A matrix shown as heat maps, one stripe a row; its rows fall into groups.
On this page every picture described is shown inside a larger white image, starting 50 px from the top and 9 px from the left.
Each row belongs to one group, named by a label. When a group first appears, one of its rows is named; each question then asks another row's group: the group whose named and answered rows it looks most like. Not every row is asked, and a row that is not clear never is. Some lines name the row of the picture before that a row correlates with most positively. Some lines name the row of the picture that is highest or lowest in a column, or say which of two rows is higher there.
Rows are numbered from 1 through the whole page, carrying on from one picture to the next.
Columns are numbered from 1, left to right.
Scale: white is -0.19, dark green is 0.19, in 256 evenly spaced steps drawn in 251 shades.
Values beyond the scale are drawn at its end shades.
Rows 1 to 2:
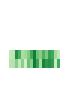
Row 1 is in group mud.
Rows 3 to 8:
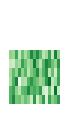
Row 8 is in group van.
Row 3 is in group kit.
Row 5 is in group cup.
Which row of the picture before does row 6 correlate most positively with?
2
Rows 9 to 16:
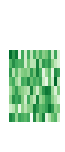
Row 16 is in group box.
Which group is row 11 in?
kit
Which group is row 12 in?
kit
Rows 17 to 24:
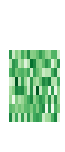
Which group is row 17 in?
box
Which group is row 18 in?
mud
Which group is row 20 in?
mud
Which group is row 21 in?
cup
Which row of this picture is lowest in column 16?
21
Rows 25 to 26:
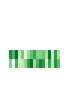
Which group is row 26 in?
kit
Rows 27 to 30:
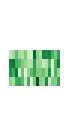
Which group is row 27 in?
mud
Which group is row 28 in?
van
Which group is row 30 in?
cup
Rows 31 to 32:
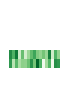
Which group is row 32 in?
kit
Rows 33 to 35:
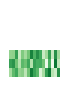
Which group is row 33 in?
kit
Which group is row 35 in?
mud
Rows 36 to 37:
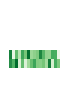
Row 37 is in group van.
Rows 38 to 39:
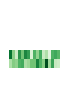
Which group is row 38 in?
box
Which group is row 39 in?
cup
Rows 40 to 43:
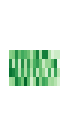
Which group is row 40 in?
cup
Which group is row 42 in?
van
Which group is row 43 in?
cup
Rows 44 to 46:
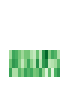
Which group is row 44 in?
cup
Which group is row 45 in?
cup
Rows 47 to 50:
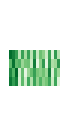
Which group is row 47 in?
van
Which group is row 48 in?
van
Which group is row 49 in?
van
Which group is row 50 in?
van
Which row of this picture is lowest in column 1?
48
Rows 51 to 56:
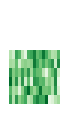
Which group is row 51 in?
mud
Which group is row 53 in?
box
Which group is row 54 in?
box
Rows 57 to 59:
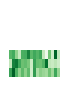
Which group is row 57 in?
kit
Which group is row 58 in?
cup
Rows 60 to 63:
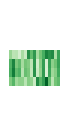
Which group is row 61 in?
van
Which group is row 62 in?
van
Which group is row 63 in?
cup
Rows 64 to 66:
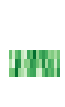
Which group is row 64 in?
mud
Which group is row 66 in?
mud
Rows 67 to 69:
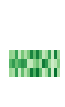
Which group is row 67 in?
kit
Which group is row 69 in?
kit
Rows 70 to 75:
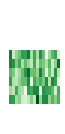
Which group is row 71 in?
van
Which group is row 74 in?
mud
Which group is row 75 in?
cup
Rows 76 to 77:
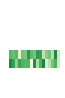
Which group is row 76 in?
kit
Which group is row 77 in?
box
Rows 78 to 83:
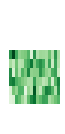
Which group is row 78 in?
van
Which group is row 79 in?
kit
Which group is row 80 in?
box
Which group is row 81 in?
van
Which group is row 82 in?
mud
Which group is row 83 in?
mud
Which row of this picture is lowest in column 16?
82
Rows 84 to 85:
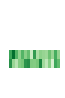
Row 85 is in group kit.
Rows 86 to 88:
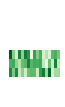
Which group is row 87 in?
kit
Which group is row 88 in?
van
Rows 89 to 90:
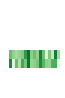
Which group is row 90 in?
box
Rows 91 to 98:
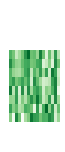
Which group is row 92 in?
kit
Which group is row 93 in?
box
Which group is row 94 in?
box
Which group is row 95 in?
box
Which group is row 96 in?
kit
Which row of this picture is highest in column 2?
94
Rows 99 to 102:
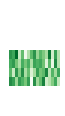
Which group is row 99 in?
van
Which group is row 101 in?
cup
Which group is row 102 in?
box
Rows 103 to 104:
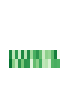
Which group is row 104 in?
box
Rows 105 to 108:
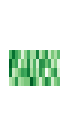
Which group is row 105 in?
cup
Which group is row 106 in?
van
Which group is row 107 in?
box
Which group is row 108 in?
mud
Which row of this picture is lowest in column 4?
106
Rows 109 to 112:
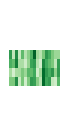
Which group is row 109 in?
mud
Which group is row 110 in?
mud
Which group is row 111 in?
mud
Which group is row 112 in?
mud
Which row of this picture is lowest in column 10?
111
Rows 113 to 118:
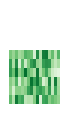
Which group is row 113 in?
cup
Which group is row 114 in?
mud
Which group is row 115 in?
cup
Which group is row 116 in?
kit
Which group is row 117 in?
kit
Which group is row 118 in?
cup
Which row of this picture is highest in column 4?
118
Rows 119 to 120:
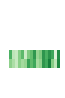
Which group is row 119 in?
mud
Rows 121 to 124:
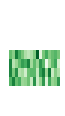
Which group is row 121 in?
cup
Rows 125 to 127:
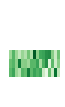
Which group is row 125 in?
mud
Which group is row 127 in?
kit
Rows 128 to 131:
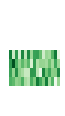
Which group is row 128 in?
box
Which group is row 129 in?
van
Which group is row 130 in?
mud
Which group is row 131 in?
cup
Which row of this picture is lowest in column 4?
128
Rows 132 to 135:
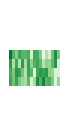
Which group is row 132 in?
box
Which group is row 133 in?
box
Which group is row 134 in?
cup
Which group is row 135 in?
cup
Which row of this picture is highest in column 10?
135
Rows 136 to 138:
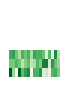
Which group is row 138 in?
box
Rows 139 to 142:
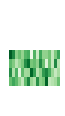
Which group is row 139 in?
van
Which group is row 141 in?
mud
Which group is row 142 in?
cup
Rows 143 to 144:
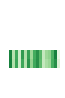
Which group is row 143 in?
box
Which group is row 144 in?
box
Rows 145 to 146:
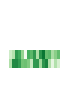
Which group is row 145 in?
mud
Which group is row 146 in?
cup
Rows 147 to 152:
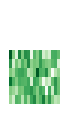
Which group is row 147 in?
box
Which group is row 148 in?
box
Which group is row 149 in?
cup
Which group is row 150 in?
box
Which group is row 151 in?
kit
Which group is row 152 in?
mud
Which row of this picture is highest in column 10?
149
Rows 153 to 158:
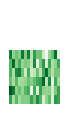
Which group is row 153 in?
box
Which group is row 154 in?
van
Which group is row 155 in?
cup
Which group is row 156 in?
kit
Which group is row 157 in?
van
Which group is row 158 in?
kit
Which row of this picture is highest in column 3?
155
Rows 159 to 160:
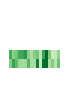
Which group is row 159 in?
cup
